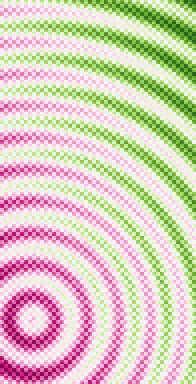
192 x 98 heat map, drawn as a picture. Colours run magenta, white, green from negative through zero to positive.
Ninth with the highest average: top right. Lone odd cells: none. Rings: centred on the bottom left. Histogram: bell-shaped. Ninth with the lowest average: bottom left. Slope: up to the top right.
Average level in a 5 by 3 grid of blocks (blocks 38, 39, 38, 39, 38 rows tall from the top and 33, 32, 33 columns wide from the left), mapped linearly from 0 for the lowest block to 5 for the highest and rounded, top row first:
3 4 5 / 2 3 4 / 2 3 4 / 1 2 3 / 0 1 2
